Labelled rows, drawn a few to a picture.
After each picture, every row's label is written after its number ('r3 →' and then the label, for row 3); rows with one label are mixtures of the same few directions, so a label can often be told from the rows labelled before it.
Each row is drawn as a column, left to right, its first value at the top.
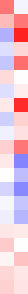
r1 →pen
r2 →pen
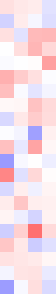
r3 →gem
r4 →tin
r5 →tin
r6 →pen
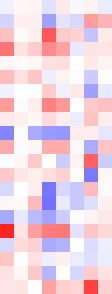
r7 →tin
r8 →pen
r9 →tin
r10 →tin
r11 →tin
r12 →tin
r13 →gem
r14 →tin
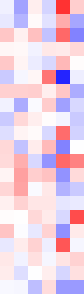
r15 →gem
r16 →pen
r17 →gem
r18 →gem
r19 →gem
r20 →pen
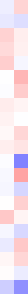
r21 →pen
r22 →gem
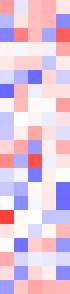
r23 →pen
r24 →tin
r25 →gem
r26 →pen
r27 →tin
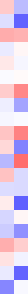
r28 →gem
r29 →tin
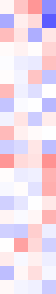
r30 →tin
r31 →gem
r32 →pen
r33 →pen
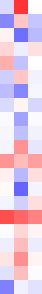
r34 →pen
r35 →pen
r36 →pen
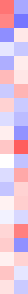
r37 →pen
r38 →gem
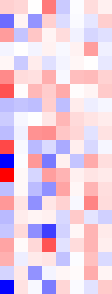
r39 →gem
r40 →pen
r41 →tin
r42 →gem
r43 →pen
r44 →gem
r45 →tin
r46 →pen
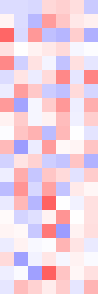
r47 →pen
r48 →pen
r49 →tin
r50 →tin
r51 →gem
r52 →gem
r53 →gem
